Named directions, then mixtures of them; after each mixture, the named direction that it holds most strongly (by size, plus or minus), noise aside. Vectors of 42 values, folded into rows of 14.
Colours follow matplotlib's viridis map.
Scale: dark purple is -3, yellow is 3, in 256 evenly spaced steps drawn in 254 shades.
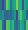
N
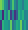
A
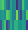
N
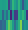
A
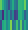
A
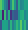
A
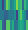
N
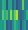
N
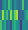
A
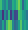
A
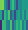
A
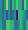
N
